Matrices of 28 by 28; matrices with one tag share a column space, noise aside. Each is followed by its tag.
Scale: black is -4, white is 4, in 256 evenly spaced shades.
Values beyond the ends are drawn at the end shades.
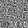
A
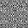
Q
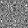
Q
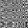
A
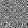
A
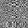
A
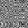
A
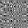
Q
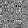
Q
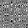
Q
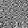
A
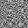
A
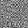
A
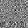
A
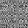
Q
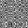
A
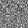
Q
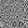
A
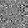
Q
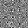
A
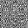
Q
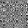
Q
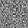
Q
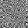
A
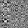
Q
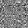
Q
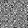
Q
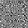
Q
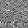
A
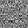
Q
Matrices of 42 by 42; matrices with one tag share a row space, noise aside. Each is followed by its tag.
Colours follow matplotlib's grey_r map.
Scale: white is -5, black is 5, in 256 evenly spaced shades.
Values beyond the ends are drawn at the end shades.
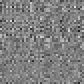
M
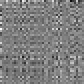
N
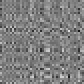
M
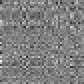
N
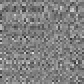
N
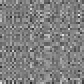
M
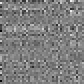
N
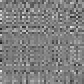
N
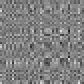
M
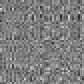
M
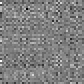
N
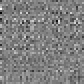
N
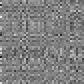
N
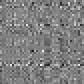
M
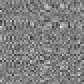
M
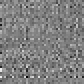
N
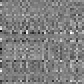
N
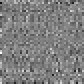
N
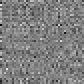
N
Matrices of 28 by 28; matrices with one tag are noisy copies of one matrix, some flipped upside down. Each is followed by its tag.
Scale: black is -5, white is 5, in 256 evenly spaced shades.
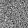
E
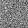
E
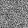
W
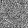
W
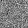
W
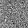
E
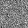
W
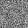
W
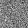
E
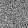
E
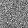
E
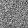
E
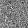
E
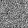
W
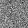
E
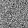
E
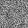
W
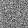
E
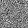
W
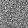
E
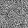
W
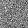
E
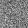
E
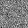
W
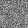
W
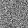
E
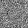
W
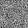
W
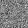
W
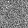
W
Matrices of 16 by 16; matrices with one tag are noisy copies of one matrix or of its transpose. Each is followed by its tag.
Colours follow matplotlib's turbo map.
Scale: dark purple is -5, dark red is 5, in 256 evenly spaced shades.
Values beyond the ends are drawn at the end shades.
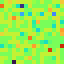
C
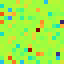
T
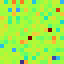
T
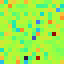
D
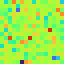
T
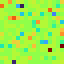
C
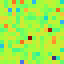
T
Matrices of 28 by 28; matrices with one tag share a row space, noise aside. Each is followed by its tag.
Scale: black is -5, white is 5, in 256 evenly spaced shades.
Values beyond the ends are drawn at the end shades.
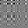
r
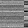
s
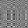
r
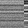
s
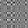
r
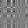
r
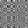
r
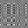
r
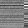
s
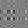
r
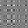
r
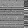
s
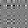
r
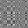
r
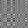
r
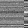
s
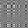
r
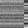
s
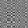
r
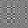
r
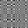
r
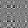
r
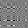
r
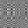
r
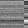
s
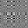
r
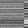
s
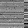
s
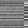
s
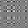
r
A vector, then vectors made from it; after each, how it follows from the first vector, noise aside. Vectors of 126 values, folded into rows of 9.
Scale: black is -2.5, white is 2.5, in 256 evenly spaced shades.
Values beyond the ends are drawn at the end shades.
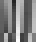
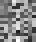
sign-scrambled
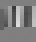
partly zeroed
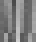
shrunk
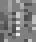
partly zeroed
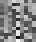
sign-scrambled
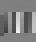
partly zeroed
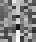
sign-scrambled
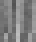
shrunk
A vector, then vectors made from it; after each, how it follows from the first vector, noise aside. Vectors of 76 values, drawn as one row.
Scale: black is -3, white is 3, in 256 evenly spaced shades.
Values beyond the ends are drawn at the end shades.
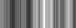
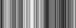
reversed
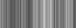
shrunk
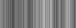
shrunk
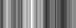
reversed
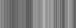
shrunk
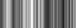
reversed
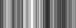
reversed
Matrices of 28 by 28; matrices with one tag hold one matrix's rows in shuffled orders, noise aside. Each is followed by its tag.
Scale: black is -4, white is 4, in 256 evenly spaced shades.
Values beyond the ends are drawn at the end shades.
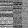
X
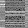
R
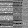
X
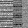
X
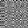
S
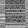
R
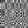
S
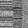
X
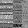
X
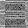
R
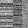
X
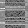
R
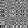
S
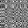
S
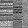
X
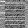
R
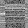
R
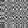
S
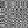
S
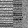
X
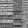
X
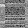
R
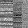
X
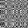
S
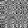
S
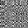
S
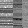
X
